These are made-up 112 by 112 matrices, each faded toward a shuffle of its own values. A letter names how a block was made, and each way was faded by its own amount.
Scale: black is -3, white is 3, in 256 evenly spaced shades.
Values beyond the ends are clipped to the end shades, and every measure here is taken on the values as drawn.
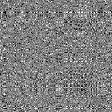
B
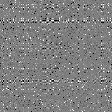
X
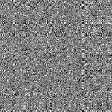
B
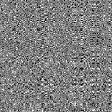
B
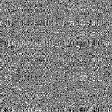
B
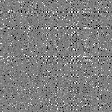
X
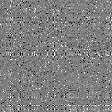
X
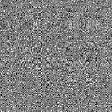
B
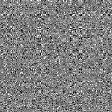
B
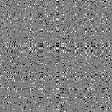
X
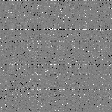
X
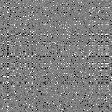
X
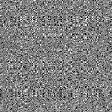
B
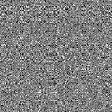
B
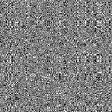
B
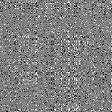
X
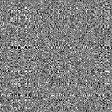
B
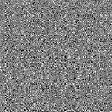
B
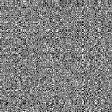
B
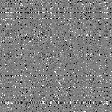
X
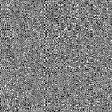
B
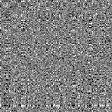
B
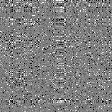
X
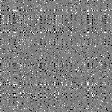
X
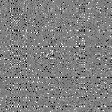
X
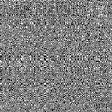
B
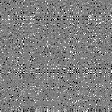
X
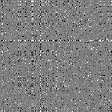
X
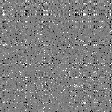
X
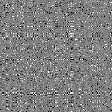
X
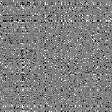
X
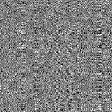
B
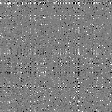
X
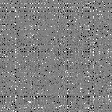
X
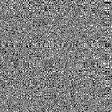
B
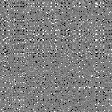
X
